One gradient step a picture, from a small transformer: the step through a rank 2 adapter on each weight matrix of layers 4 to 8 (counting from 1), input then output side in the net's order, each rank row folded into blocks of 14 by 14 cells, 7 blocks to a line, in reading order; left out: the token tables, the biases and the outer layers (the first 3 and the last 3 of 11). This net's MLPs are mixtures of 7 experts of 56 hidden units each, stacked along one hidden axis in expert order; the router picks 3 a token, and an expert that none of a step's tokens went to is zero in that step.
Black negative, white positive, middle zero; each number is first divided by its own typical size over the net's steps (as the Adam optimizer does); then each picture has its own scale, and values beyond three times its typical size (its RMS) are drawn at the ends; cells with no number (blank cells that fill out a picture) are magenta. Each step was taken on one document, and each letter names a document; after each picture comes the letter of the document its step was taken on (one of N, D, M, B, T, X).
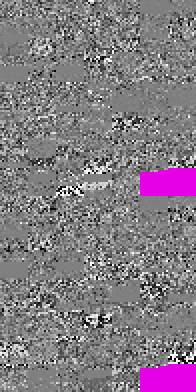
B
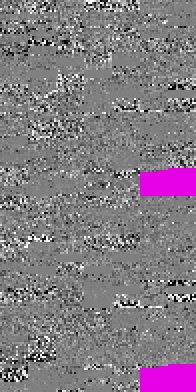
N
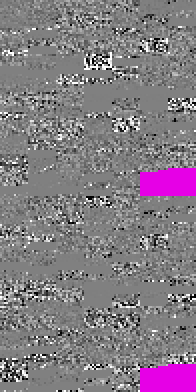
N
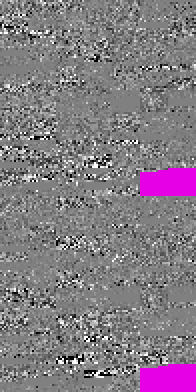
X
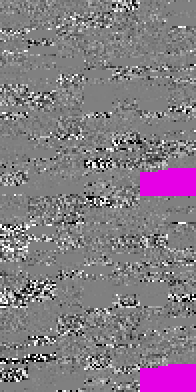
N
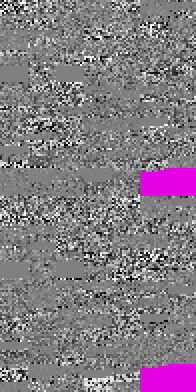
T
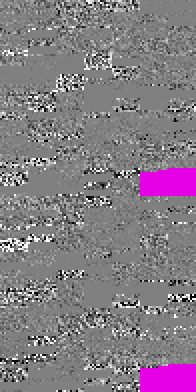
N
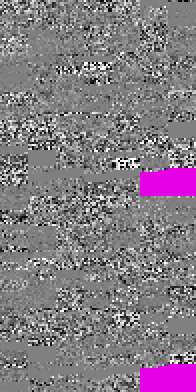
T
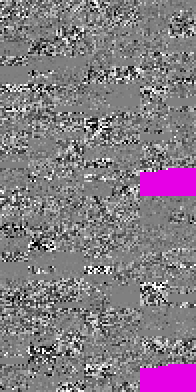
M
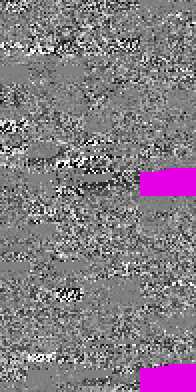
B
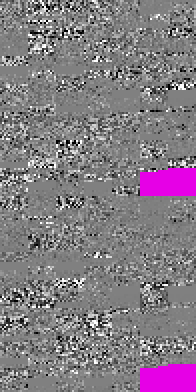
X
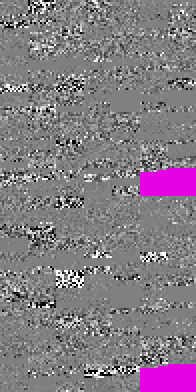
X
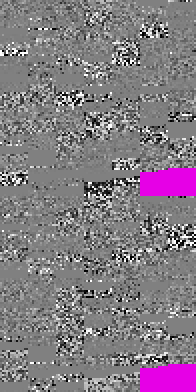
T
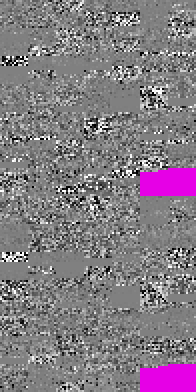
M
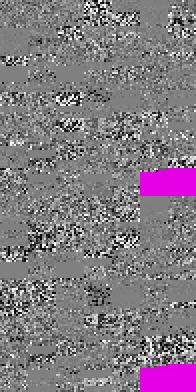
B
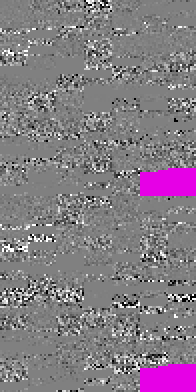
N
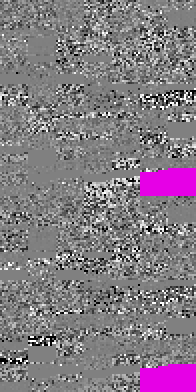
T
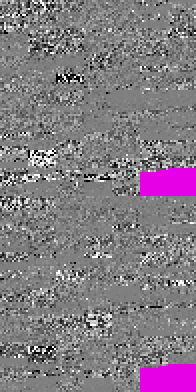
X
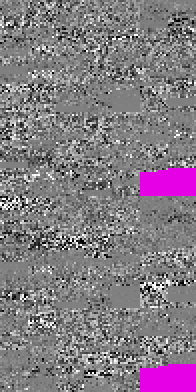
M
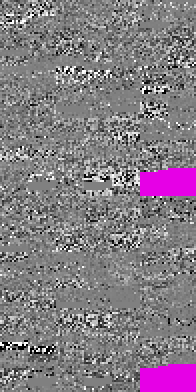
M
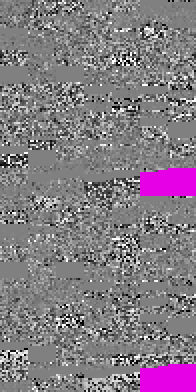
T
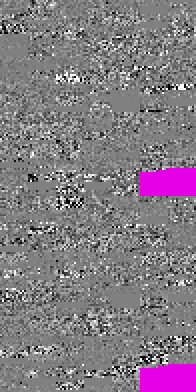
X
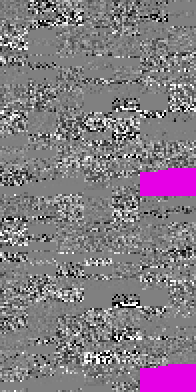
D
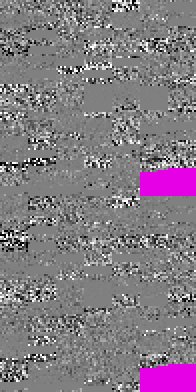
N
